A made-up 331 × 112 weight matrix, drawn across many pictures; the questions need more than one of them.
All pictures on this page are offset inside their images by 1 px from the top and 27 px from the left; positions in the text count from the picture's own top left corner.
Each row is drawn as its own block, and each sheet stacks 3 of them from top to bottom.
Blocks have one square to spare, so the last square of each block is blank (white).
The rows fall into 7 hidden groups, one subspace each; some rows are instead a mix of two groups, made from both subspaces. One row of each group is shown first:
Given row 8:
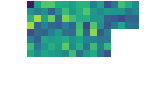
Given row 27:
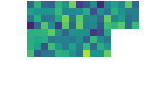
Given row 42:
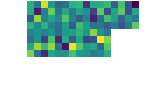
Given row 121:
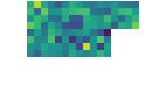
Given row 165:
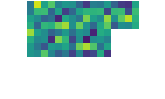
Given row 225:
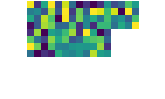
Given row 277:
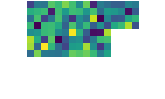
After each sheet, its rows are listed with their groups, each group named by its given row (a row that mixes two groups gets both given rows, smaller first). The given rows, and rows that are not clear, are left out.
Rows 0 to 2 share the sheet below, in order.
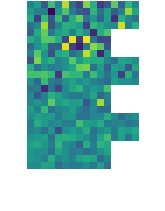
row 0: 42
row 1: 8
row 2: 165
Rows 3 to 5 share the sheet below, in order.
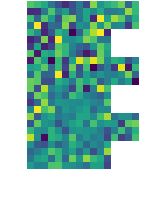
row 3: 277
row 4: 225
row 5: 27 and 225
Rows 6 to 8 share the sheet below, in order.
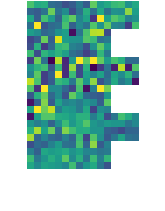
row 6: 277
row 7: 225
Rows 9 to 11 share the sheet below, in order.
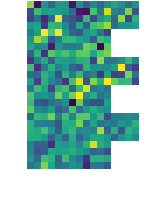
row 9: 8
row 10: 121 and 225
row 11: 8 and 27
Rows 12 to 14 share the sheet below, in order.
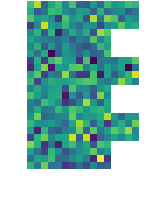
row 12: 8 and 27
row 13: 121 and 277
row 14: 8
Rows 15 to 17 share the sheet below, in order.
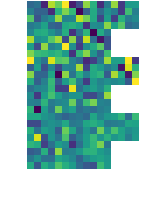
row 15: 42
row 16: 225
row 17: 277
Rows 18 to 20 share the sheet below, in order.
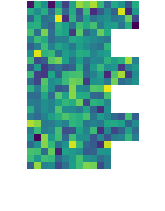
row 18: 225
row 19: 121 and 225
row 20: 277
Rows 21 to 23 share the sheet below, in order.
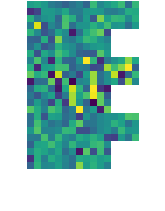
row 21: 277
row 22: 165
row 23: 121
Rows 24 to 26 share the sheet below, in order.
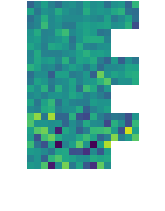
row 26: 8 and 165
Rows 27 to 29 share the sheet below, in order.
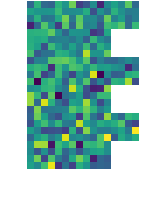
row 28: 277
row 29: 165
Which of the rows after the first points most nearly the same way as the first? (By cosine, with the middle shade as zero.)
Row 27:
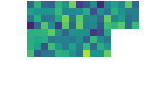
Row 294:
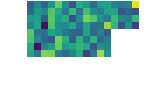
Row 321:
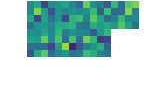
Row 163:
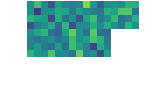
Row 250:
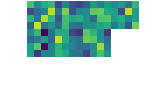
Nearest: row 163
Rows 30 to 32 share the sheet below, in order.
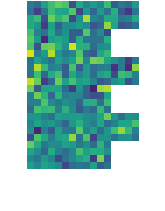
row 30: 42
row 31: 165 and 225
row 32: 8
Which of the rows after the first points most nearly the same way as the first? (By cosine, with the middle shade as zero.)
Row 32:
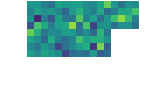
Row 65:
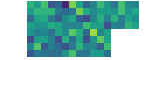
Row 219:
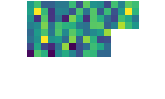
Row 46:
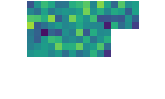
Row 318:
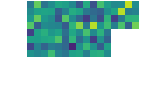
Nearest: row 219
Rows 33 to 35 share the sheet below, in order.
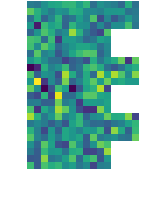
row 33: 277
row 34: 277
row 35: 225
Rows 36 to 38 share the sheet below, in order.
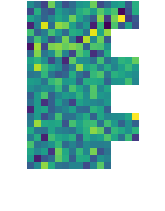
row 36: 121
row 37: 42
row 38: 42
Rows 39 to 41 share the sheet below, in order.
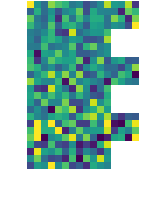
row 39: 225
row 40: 165
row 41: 225
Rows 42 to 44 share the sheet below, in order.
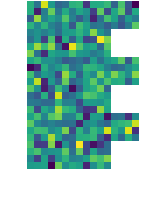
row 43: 277
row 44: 165
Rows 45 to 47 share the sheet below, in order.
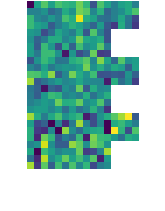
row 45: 8
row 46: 8 and 27
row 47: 225
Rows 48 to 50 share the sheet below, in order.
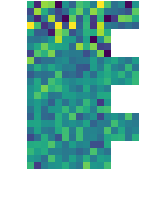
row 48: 27 and 165
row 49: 8
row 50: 27
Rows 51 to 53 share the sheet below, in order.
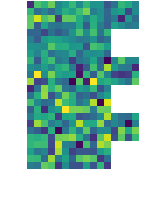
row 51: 8
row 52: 8
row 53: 165
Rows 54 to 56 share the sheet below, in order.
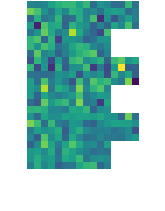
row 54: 277
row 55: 225
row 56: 277
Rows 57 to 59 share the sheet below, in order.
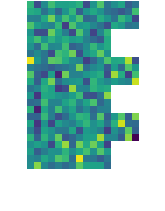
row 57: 165
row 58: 225
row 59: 27 and 225
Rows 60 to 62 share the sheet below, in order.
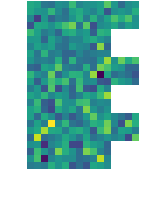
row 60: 8
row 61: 27
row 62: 225 and 277
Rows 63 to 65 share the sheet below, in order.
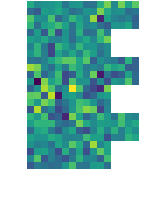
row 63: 27
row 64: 277
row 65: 42
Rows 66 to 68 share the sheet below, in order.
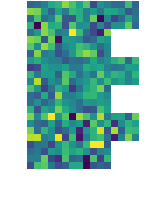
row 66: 277
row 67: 277
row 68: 27
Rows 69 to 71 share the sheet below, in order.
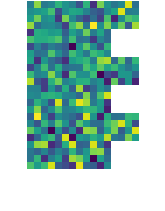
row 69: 121
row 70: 27
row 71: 165
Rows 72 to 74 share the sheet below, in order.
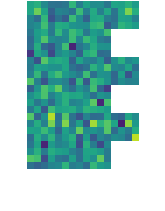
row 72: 42
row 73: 8
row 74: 225
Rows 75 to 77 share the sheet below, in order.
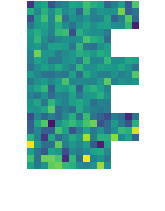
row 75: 225
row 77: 27 and 277
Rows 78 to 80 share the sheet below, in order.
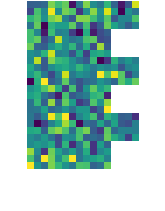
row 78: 42 and 225
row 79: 27 and 121
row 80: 42
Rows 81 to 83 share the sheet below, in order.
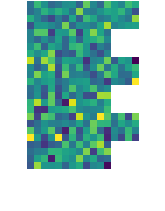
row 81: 165
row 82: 42 and 225
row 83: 27
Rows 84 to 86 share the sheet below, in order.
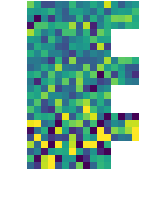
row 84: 8
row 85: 27
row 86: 27
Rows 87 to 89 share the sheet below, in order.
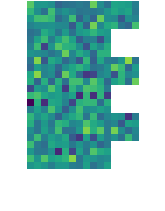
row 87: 8 and 277
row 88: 121
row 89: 121
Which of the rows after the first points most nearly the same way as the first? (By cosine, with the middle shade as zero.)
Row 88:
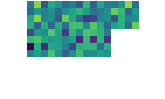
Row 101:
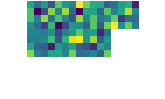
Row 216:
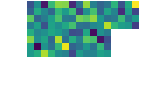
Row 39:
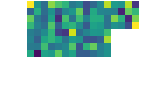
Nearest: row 39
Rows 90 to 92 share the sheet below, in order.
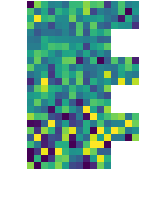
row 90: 8 and 225
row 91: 27 and 42
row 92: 277
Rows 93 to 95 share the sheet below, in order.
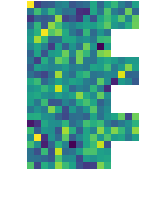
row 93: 8
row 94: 8
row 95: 277
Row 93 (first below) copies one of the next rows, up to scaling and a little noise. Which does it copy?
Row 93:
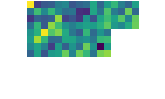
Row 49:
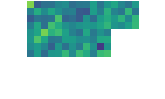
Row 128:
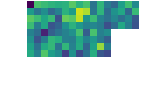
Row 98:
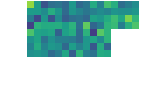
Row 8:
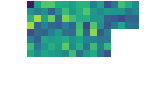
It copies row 49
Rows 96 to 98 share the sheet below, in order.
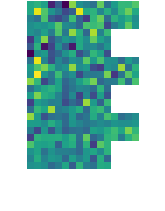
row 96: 42
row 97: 121 and 225
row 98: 8
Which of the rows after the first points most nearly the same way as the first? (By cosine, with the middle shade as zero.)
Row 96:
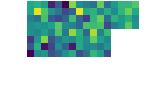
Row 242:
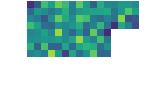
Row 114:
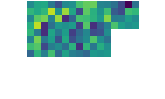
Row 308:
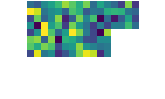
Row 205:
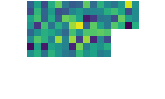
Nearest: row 205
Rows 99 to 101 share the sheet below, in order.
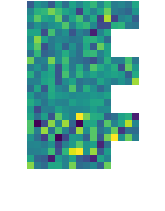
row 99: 27 and 225
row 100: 225
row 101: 121 and 165
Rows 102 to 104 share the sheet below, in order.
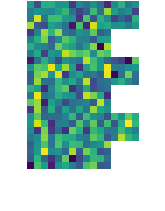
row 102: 8
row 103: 225
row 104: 42
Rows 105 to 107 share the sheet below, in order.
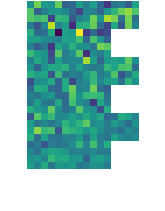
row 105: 165
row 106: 165
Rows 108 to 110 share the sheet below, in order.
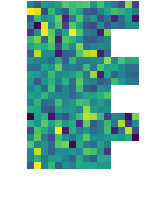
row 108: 277
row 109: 27
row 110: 225
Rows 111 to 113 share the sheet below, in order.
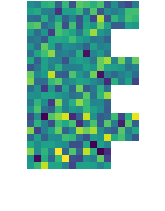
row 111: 27
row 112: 27
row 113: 42
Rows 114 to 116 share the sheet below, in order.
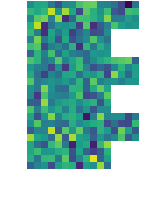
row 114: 121 and 225
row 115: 225
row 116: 165
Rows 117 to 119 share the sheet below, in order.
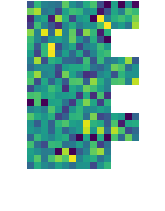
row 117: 27
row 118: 121
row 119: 121
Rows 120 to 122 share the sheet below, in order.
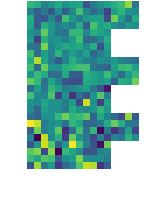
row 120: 225
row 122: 277
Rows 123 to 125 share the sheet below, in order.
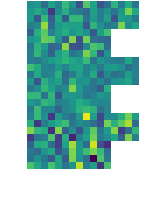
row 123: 42
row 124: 277
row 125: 165
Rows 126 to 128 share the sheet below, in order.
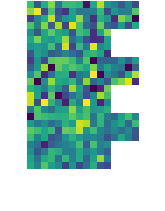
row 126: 165 and 277
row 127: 277
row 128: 8
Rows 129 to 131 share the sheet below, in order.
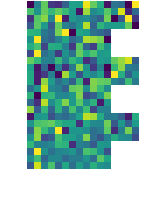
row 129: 225
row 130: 225
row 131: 225
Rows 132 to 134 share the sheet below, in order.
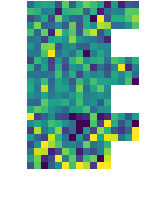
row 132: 27
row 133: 225
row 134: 8
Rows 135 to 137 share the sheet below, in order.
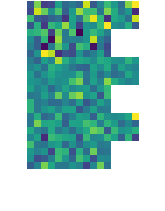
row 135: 42 and 165
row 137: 42
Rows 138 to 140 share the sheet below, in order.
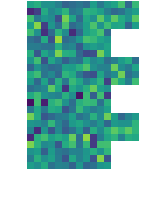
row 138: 277
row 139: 121
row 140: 8
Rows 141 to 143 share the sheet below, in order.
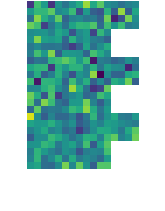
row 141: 121 and 225
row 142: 277
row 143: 8
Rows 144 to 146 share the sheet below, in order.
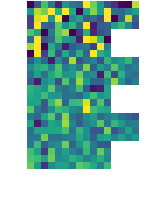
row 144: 225
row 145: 27
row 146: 42 and 225
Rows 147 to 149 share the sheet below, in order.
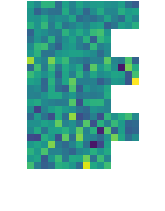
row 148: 225
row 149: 27
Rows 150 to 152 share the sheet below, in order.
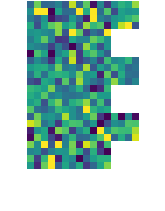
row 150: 42 and 277
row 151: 27
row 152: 27
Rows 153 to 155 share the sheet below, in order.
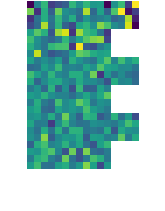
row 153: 225
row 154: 27
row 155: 42
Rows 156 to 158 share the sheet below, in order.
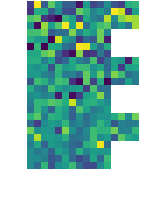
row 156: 121 and 165
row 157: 121
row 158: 27 and 277
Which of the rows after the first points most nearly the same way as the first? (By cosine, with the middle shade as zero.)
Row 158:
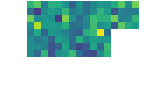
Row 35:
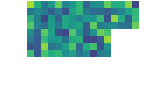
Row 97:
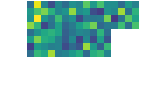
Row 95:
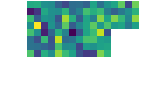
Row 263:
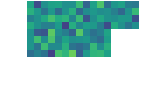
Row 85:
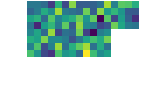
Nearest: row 95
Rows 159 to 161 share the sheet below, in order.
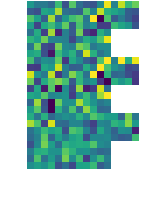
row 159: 27
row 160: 27
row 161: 277
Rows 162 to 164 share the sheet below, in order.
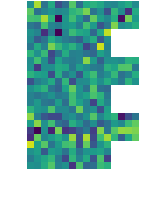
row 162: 8
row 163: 165
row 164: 8 and 27
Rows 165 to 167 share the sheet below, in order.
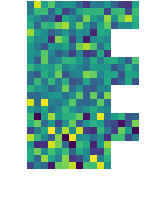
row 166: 121
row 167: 165
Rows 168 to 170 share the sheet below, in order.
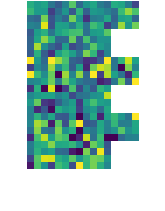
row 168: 42
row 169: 27 and 225
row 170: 121
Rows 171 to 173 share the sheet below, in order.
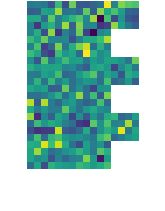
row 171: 27
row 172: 121
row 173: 8
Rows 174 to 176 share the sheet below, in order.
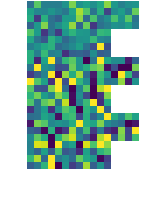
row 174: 8
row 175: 165
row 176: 165
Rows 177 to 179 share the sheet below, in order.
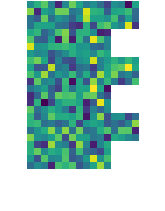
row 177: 121 and 225
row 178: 165 and 277
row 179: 165
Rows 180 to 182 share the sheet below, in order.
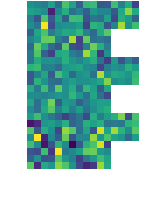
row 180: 42
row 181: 27
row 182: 277
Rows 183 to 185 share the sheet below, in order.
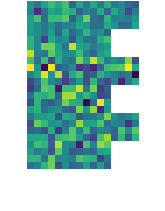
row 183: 42
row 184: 165 and 277
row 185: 165
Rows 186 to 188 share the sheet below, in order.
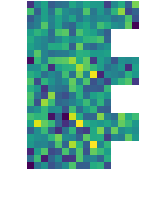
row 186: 225
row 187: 8 and 277
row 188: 42
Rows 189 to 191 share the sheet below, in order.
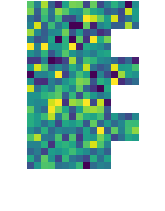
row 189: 121
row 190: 27
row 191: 27
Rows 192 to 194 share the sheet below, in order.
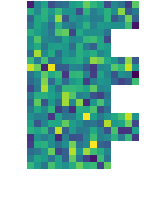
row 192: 225
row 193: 277
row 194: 165
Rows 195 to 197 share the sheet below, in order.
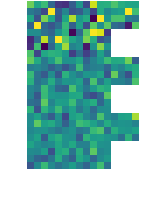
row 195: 277
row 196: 225
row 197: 42
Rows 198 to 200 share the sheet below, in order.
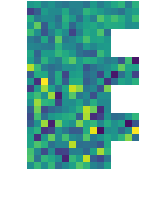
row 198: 277
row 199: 42 and 277
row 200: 165 and 277
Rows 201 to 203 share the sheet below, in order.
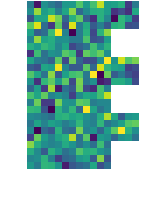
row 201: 165 and 225
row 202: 27
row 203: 8
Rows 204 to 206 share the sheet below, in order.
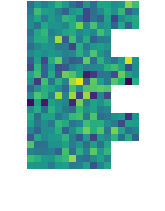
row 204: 121
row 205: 121
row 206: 121
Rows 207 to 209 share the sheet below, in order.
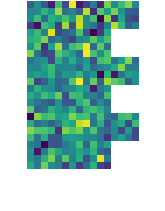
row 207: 27
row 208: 27 and 121
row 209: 8
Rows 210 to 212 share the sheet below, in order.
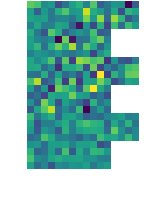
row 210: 121
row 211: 27
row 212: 121 and 225
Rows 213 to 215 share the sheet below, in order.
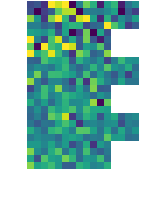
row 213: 42
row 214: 8
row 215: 42
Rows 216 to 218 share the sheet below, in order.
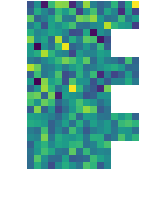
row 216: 42
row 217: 277
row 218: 42
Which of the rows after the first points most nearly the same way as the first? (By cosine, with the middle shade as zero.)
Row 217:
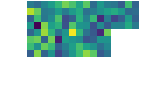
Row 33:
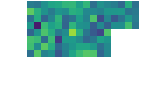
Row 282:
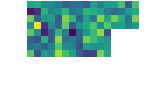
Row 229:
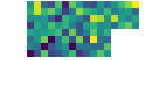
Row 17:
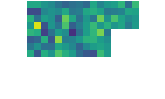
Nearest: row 33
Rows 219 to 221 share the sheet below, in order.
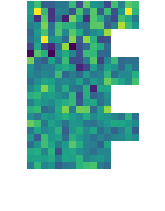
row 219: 42
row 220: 8 and 42
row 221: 277
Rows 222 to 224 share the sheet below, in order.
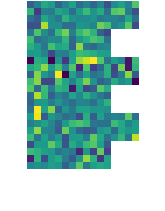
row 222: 225
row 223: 225
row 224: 121
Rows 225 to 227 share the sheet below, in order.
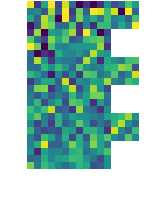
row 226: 165
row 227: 165 and 225
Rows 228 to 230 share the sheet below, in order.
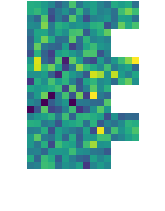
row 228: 42
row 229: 27 and 42
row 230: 27
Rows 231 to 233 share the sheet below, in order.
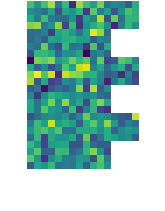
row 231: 27
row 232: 8
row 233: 42 and 225
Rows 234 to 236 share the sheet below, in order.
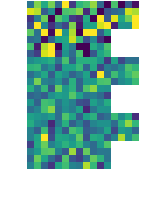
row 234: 27
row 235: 27
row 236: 42
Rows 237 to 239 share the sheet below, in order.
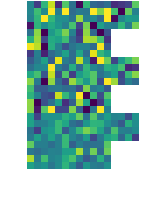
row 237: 225
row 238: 42 and 121
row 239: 121
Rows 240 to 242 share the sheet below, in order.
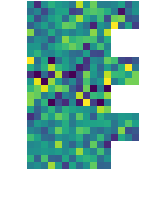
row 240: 121
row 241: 8 and 121
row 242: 8
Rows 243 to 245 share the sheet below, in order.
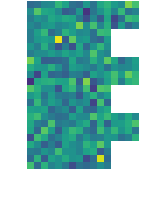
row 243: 121
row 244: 8
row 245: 8 and 277
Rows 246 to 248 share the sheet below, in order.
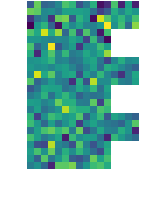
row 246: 27
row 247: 8
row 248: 165
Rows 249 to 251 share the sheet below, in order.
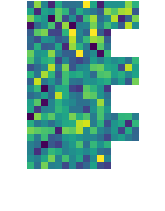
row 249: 165
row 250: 225 and 277
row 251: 8
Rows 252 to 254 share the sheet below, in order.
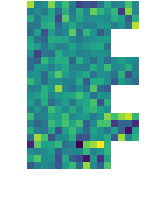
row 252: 225
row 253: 8
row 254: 27 and 165
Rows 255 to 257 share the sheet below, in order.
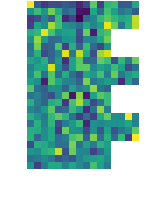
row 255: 8
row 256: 42
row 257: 121 and 225
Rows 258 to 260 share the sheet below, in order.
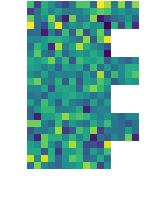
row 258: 27
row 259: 27
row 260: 121 and 277
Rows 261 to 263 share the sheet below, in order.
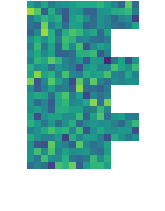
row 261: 277
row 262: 8 and 165
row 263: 165
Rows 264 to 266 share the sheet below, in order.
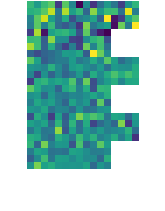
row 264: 121 and 225
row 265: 8
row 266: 225
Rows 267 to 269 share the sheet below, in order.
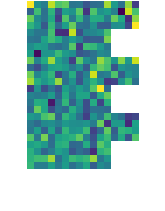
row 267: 225
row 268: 27
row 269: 42 and 165
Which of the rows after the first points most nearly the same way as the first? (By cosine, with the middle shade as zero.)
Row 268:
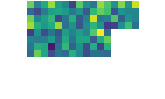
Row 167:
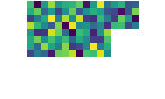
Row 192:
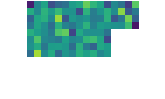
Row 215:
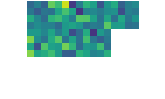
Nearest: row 167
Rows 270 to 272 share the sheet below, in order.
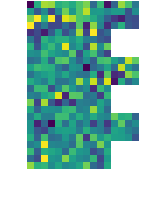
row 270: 8
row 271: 121
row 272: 42 and 225
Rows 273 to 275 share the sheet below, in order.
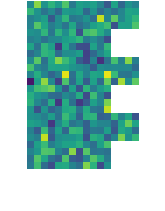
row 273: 27
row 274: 27
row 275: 42
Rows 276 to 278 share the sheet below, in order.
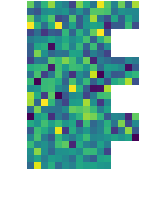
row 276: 27
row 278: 225
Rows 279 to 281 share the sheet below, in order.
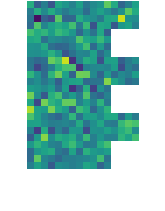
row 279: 8
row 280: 42
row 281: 8 and 42
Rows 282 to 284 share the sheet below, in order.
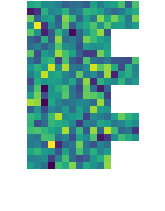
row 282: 277
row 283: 225
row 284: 27 and 165
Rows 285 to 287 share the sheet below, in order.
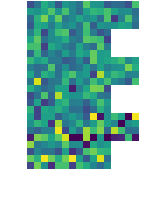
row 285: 225
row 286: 277
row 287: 121
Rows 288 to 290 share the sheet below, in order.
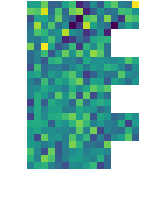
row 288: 121
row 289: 121
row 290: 8 and 277
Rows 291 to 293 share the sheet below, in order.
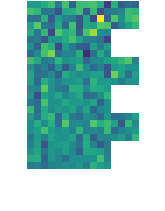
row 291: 27
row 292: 225
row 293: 225
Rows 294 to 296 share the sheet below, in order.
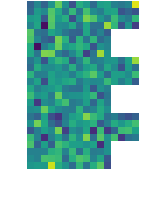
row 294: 42
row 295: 42
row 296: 27
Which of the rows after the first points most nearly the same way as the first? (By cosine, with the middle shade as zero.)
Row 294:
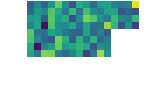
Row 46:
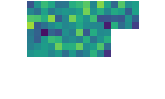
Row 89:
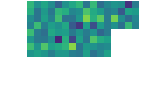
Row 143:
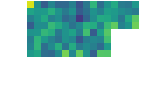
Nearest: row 89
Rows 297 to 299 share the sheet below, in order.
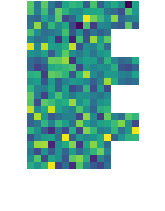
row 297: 121
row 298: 42
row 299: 165
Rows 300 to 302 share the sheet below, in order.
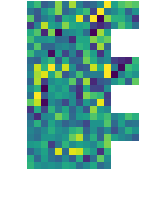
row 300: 8 and 27
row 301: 225
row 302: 121
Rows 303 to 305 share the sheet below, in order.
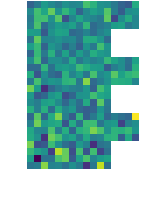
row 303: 225
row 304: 8 and 277
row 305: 42 and 165
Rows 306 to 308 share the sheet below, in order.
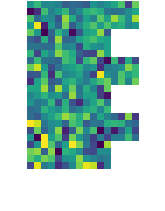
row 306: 277
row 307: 27 and 42
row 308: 277
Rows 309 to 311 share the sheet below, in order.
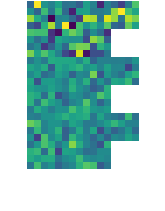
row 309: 165
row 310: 277
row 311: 277
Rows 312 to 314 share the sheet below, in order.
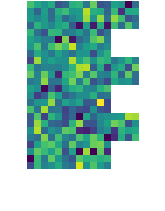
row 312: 121
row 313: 8
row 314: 121
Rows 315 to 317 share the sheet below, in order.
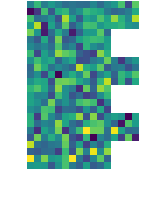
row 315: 277
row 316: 165
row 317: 121
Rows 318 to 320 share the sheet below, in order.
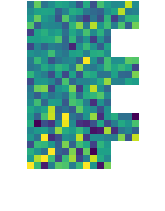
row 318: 121
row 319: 165
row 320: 42
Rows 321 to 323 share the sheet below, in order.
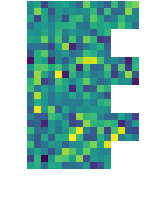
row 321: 42
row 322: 225
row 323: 121
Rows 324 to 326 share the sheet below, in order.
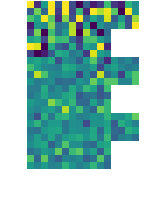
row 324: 225
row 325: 8 and 27
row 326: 121
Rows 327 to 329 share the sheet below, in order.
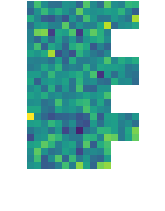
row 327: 165
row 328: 27
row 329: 8
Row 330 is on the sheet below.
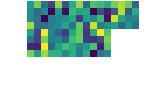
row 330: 225
